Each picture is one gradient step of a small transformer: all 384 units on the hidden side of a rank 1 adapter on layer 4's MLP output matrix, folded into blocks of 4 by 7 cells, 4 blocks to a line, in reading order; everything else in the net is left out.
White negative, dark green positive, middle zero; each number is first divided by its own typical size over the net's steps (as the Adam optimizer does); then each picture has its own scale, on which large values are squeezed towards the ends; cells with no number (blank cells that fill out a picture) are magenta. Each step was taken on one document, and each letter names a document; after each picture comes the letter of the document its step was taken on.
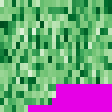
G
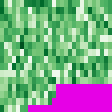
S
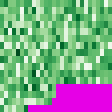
G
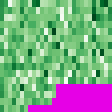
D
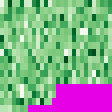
D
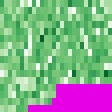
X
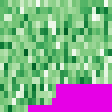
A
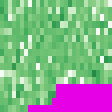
X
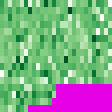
X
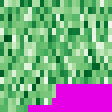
S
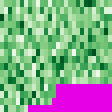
A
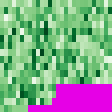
D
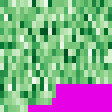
D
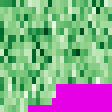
D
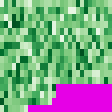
G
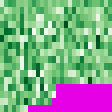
G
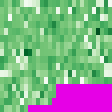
X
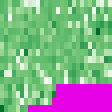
X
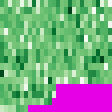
X
